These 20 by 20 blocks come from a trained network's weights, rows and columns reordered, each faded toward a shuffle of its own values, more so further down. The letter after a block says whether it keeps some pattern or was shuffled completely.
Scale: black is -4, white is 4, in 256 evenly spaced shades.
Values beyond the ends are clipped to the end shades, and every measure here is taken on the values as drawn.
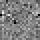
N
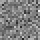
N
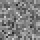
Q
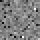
Q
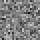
Q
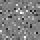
Q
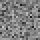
Q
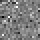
N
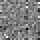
N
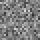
Q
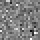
Q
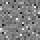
Q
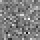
Q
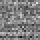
N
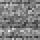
N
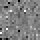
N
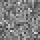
Q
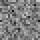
Q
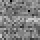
N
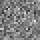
Q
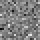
Q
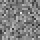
Q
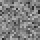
Q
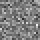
Q
